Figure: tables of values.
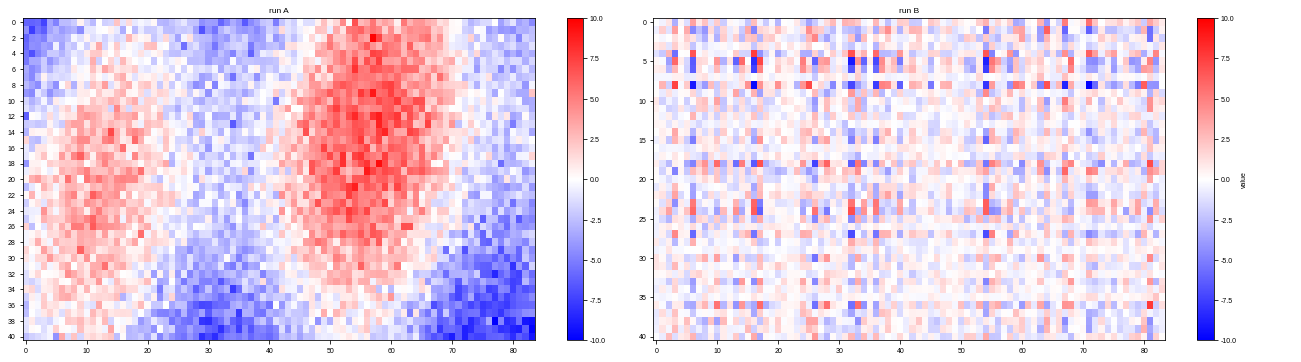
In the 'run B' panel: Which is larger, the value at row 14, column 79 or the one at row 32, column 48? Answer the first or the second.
the second
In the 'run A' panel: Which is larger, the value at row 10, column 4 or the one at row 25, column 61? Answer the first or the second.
the second
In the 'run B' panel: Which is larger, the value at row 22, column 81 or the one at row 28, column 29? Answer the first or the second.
the second
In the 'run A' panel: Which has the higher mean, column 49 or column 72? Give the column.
49
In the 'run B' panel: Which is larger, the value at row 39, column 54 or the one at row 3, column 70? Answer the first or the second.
the second
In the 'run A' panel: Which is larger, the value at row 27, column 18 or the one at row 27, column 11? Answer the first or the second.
the second
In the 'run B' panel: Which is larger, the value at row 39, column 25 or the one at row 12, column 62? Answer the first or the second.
the first
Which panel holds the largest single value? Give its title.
run A
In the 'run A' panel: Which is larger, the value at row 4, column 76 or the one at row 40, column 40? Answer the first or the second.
the first
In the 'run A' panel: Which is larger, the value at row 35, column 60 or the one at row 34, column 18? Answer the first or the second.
the first
